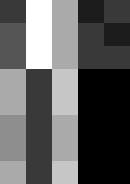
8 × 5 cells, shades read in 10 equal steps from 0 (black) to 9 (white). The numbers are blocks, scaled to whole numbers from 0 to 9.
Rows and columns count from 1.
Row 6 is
5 2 6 0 0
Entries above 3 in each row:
2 2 2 2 2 2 2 2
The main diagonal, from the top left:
2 9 6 0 0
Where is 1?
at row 1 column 4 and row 2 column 5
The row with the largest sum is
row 3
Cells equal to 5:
2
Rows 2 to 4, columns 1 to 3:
3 9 6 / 3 9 6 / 6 2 7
